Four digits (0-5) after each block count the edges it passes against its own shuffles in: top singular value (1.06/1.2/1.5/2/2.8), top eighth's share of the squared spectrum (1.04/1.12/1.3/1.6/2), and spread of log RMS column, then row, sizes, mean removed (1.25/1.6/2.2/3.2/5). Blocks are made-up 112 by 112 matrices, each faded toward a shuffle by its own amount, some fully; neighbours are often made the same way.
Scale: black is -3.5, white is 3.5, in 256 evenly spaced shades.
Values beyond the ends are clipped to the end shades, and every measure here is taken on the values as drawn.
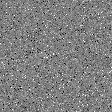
0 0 0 0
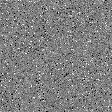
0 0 1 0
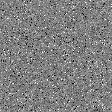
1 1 1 1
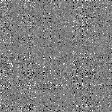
2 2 3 3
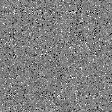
1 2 2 2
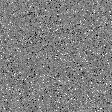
0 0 0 0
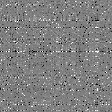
5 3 2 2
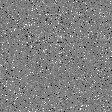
2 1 0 0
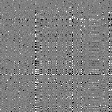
5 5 3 3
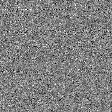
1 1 0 2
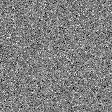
0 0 0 0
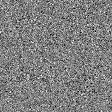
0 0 0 2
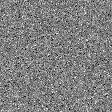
0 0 0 0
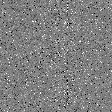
2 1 1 0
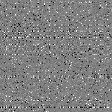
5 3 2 2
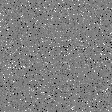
2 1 0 0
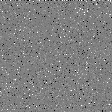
3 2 0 1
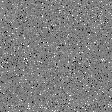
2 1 0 0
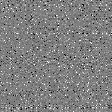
4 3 1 2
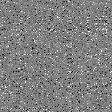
4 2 1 1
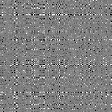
5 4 3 3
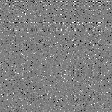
4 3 1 2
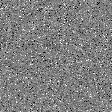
3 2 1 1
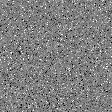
2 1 0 0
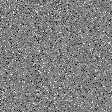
2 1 0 0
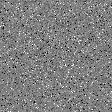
0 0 0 0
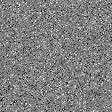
2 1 0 0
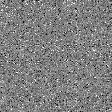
3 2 1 1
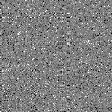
4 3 1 1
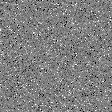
1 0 0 0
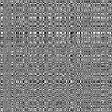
5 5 4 4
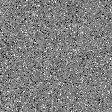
2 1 0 0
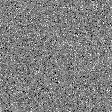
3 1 0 0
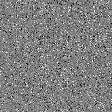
3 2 0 1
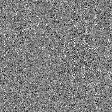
1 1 2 0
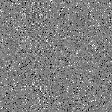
4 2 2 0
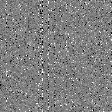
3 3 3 0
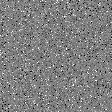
1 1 1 0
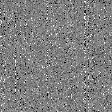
3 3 3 0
